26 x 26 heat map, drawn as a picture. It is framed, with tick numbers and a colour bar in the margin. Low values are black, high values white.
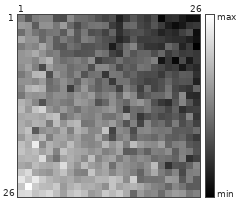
Fine speckle covers the field. The top right is the ninth with the lowest average. The bottom left is the ninth with the highest average. There is an overall slope up to the bottom left. The halves do not mirror each other. The histogram is bell-shaped.
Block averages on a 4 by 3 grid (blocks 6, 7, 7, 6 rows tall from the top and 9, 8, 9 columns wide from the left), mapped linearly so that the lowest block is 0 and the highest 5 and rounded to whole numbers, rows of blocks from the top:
310 | 321 | 432 | 543
